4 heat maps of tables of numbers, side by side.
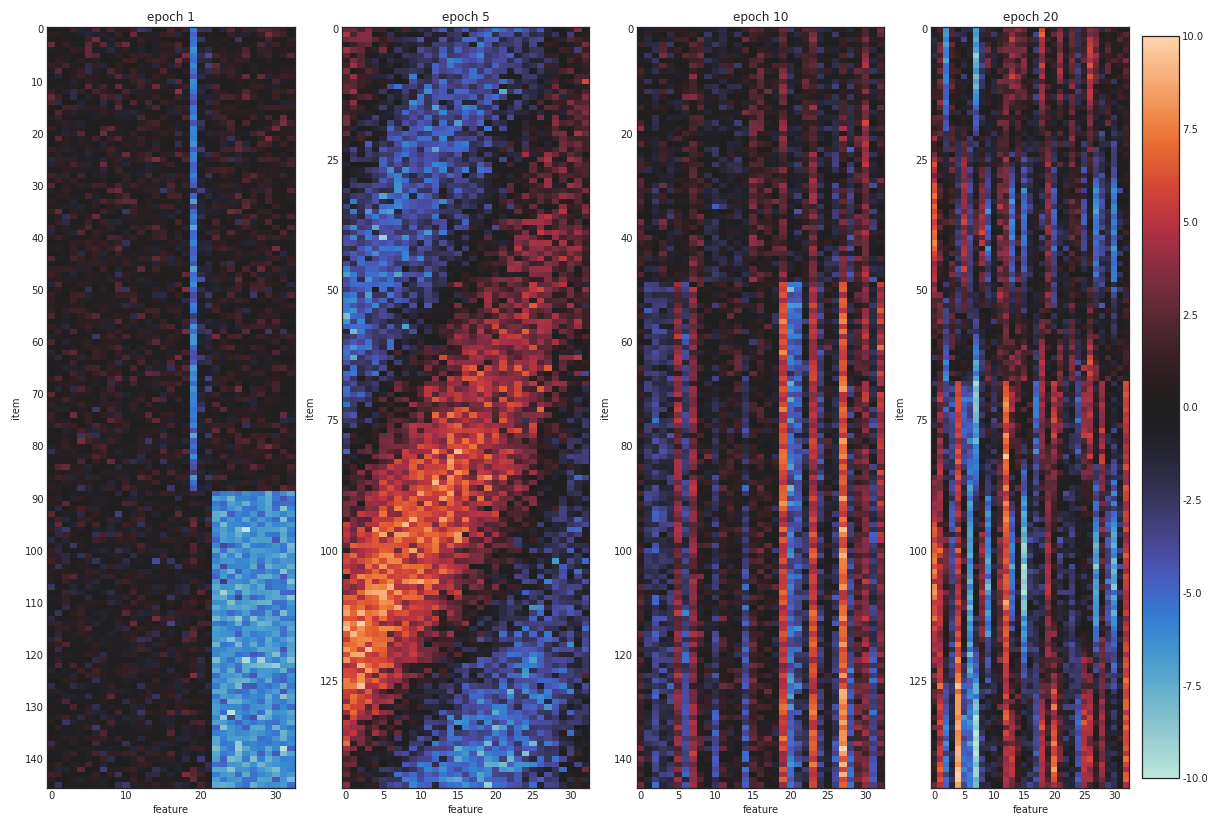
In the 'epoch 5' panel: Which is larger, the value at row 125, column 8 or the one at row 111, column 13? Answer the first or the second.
the second
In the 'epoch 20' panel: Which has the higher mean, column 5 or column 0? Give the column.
0
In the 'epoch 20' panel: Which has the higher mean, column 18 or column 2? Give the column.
18
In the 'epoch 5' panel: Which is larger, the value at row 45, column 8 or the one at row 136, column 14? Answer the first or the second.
the first
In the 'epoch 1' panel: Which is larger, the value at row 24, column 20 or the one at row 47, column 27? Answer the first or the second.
the second
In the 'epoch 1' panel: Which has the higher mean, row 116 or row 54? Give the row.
54
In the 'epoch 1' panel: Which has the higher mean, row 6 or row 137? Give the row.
6
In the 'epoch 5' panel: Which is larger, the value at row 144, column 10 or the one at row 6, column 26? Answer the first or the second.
the second
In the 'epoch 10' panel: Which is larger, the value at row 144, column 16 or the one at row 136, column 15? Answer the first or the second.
the second
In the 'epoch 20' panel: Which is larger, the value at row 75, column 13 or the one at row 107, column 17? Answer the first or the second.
the first
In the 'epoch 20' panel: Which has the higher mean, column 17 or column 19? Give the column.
19
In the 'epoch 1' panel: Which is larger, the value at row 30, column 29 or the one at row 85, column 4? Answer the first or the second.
the second
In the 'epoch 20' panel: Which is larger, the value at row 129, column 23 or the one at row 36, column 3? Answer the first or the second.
the second
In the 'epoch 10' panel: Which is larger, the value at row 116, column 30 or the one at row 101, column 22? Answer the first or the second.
the first
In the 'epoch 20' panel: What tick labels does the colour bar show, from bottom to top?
-10.0, -7.5, -5.0, -2.5, 0.0, 2.5, 5.0, 7.5, 10.0
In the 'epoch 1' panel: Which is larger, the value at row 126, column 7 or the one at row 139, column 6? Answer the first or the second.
the second
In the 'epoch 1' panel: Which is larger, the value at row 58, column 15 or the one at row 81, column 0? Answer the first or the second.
the first
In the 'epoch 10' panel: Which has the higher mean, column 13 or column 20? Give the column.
13
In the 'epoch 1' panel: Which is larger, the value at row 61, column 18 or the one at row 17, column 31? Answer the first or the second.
the second
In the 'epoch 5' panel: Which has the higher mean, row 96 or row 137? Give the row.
96
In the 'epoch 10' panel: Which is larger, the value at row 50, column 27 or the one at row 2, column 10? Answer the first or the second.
the first
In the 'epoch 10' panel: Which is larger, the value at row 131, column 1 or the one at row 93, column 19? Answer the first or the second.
the second
